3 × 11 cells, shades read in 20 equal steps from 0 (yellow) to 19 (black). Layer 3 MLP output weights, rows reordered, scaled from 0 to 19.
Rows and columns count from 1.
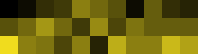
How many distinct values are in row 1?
9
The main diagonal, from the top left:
19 10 9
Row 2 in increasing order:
6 7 9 10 10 11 11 11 12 13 14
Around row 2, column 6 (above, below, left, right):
10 16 14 13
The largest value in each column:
19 18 15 14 14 16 13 18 11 15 16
